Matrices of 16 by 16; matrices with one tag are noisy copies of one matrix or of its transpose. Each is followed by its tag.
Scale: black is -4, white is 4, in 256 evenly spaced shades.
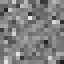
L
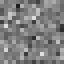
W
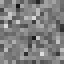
W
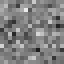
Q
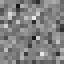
W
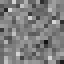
L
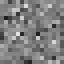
W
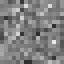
W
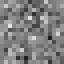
Q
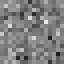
Q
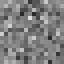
Q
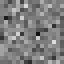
W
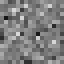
W
